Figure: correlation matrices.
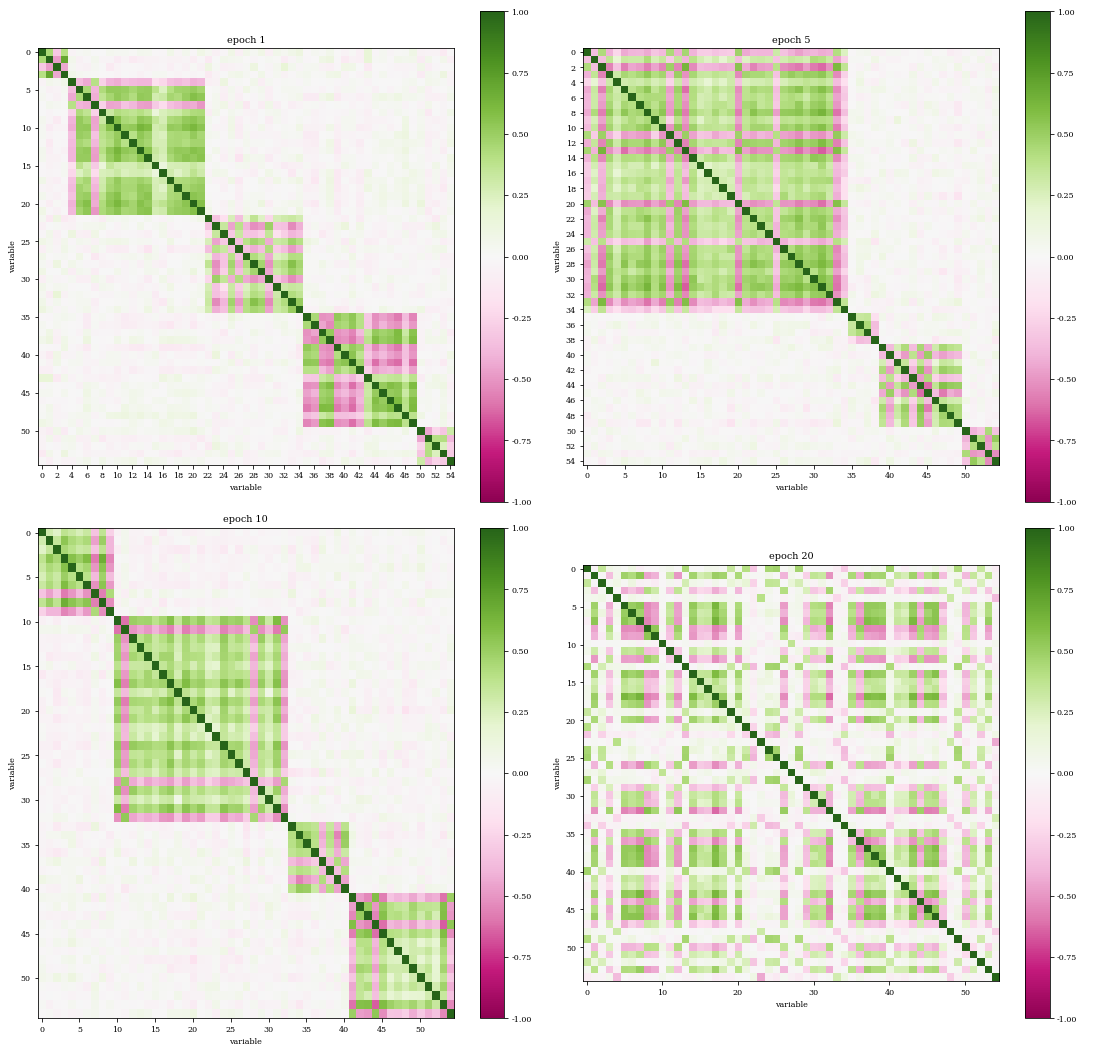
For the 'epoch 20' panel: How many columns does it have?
55
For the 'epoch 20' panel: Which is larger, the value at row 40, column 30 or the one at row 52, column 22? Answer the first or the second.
the first
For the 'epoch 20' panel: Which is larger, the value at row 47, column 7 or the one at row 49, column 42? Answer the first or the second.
the second
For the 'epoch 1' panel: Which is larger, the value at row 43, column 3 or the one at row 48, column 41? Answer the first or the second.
the first
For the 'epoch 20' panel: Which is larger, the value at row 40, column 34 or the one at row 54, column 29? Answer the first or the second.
the second
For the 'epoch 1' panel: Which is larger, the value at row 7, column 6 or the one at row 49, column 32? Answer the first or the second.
the second
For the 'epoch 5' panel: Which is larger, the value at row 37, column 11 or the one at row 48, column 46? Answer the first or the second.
the second
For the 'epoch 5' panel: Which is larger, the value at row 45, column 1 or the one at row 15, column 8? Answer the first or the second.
the second
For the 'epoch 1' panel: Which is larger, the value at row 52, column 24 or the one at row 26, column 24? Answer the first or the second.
the second
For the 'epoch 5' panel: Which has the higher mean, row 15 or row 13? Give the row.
15
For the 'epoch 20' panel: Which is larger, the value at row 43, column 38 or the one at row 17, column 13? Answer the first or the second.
the first
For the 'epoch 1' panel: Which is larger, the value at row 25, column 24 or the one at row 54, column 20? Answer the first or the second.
the second
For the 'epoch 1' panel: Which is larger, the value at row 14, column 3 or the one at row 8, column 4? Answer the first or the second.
the first
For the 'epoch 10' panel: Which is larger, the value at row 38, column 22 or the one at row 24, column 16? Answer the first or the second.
the second
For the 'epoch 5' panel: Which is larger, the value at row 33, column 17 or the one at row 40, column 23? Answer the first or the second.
the second
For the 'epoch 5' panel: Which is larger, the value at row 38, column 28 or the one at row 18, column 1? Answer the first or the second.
the second
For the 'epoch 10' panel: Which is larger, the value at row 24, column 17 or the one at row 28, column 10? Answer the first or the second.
the first
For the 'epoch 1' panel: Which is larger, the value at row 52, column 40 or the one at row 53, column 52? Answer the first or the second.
the second
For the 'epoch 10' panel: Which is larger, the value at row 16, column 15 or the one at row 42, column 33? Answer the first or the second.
the first
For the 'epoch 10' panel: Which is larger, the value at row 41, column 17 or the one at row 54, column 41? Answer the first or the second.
the second
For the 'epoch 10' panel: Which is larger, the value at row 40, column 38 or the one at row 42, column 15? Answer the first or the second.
the first
